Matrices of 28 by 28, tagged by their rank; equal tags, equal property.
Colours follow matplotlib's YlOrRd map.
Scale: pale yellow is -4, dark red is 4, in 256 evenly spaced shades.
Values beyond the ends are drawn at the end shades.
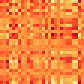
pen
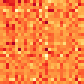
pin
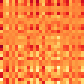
pen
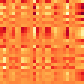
pen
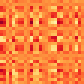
pen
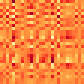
pen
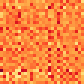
pin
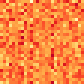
pin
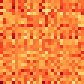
pin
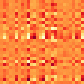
pen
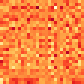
pin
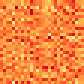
pin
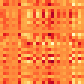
pen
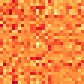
pin
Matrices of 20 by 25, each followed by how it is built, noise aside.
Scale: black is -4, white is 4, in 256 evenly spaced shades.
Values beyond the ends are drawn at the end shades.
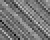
Toeplitz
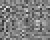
low rank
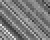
Toeplitz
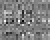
low rank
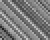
Toeplitz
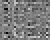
low rank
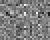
low rank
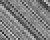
Toeplitz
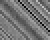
Toeplitz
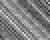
Toeplitz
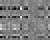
low rank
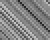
Toeplitz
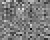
low rank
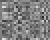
low rank
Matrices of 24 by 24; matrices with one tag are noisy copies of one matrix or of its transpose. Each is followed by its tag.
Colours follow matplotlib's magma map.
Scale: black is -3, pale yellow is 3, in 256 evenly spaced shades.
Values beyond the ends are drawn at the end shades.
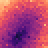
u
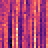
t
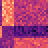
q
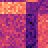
q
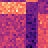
q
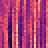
t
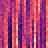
t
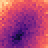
u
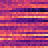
t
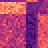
q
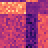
q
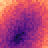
u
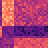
q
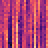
t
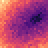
u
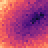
u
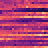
t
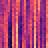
t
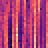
t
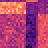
q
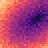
u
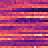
t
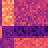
q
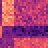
q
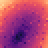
u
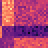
q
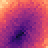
u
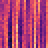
t
